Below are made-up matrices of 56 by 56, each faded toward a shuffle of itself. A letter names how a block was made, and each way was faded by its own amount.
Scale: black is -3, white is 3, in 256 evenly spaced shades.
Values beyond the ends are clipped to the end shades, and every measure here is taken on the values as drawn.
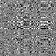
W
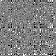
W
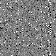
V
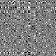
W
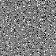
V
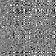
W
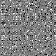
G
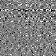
W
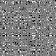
W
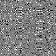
G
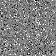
V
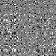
G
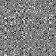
G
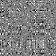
G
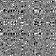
W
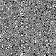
V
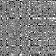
W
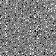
V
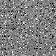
V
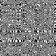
W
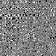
G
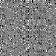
G
